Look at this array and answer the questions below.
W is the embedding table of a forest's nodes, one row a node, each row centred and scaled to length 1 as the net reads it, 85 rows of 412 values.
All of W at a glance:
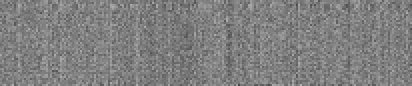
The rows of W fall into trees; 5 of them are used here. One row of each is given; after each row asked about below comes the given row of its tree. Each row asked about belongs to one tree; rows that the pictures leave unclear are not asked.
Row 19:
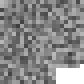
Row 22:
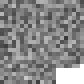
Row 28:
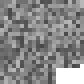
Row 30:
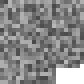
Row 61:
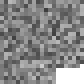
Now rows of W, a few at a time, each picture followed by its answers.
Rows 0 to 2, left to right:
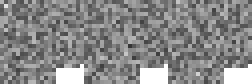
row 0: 61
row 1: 22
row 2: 61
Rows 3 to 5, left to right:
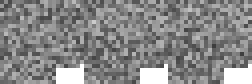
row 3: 22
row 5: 28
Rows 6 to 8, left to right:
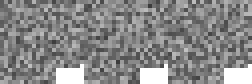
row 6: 28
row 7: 28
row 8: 61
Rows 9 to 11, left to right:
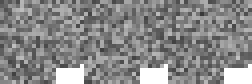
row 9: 28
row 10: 22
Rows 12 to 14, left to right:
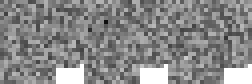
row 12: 22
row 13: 19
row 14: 30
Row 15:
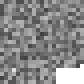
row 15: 61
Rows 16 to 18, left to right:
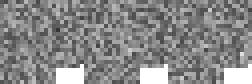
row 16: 61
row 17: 22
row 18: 19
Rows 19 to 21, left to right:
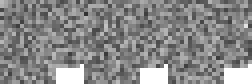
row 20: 61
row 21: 22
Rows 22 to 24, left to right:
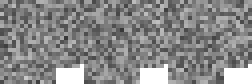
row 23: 19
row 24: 28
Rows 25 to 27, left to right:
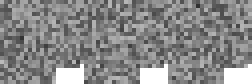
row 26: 22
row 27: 30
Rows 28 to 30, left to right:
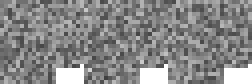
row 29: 61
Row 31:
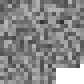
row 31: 28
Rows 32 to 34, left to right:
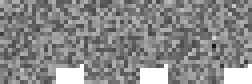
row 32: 19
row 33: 28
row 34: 19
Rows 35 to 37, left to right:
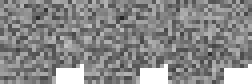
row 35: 30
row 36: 30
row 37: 28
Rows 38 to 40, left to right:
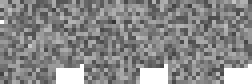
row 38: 19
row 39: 28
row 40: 22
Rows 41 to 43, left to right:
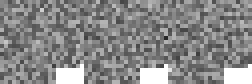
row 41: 19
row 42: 61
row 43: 30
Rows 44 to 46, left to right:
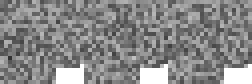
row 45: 30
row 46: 30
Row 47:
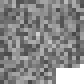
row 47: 22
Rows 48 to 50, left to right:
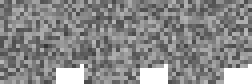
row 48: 28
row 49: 22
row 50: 19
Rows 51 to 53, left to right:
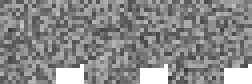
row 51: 61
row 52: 30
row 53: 61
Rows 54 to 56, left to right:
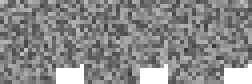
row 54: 19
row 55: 19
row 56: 22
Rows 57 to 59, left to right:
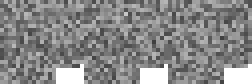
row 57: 28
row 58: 28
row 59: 22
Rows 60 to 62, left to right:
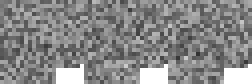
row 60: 28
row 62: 30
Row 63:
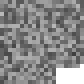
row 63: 22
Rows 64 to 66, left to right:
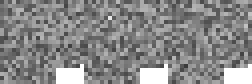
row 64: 28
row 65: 28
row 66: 22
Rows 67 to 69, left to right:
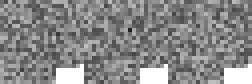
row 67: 30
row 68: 61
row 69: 22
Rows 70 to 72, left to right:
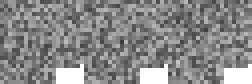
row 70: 28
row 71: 28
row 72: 19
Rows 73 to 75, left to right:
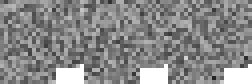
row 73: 30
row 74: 28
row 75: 61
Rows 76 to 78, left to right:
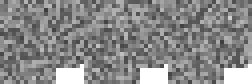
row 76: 61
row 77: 28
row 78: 19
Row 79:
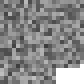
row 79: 22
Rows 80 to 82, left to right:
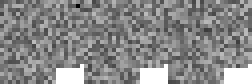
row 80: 61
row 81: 19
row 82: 19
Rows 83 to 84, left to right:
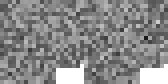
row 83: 28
